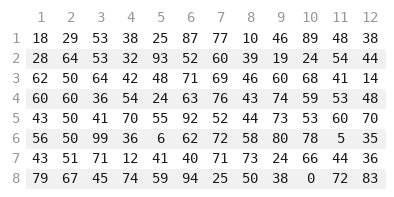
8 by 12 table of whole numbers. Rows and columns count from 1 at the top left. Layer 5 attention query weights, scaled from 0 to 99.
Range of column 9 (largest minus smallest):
61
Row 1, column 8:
10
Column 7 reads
77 60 69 76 52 72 71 25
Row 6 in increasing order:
5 6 35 36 50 56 58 62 72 78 80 99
